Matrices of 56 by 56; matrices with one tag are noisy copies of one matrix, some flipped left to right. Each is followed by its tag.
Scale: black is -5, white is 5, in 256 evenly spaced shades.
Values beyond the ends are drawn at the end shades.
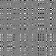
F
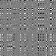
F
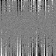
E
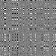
F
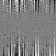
E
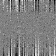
E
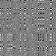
F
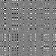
F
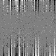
E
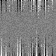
E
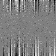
E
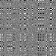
F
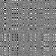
F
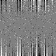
E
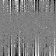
E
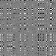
F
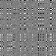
F
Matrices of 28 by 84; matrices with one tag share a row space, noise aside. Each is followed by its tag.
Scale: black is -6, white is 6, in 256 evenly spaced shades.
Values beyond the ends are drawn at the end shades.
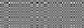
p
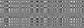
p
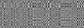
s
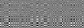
p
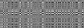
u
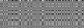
u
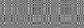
s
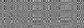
s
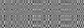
s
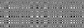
p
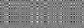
p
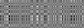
p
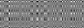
p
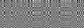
s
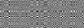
p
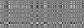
p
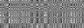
p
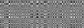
p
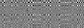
s
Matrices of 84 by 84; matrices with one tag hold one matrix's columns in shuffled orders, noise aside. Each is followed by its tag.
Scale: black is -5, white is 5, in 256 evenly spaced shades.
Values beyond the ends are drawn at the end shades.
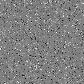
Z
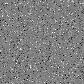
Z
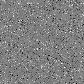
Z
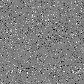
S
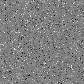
Z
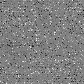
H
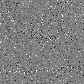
S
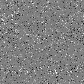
S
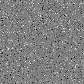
Z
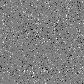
S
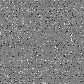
H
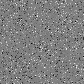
Z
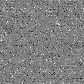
H
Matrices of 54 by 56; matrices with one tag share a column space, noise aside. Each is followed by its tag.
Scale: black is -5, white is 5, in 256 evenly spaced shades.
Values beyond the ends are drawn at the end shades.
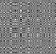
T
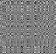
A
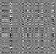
T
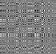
T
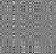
A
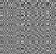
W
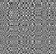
W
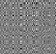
W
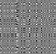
T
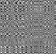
A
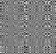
A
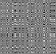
T
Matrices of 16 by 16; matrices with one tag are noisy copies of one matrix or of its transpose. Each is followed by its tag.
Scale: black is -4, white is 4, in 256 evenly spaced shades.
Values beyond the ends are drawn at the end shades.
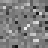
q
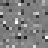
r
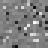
q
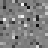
r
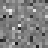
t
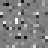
r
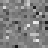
q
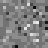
q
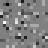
r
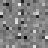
r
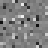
r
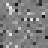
t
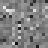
t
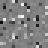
r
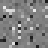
t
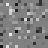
t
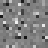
r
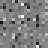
r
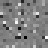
r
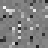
t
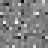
r
